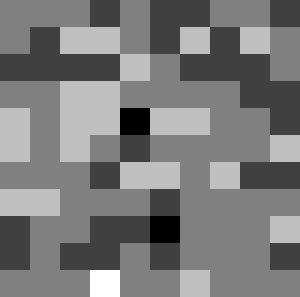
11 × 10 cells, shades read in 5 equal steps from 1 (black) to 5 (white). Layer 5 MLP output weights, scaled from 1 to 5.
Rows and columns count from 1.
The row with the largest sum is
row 11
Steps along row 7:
same same down up same down up down same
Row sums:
26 31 24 30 32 32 30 31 26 25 33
